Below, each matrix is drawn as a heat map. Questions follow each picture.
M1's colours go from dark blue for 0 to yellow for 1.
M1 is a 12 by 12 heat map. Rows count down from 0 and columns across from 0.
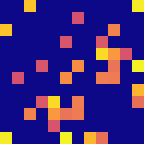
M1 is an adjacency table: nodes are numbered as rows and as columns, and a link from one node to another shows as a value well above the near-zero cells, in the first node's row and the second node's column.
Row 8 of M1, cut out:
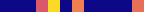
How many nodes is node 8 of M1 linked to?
4
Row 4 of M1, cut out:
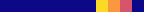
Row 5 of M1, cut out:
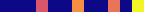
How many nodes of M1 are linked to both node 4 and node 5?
1
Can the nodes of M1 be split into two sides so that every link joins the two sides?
no
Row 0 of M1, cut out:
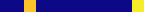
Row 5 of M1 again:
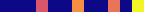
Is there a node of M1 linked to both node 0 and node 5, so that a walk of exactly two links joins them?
yes
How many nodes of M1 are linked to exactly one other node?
3
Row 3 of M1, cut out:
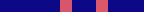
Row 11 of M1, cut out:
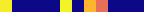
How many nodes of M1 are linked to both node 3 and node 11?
2
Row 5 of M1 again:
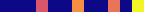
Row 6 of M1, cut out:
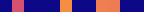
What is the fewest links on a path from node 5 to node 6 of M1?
1
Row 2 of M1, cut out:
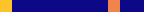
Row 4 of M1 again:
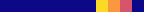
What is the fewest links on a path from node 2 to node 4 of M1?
2
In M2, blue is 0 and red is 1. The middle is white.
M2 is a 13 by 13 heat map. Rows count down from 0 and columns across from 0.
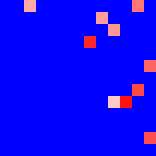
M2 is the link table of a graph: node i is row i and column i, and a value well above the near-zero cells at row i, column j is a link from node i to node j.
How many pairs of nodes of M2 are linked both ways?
0
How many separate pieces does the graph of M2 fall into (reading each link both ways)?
3
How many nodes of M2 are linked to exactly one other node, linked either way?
4
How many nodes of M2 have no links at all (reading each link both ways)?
2
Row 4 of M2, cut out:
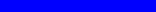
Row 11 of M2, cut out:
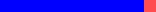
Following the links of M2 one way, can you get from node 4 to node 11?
no
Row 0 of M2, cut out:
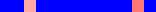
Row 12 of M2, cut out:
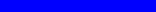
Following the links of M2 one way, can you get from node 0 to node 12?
yes
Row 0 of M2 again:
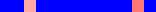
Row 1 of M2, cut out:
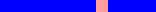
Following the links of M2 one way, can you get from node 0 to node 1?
no
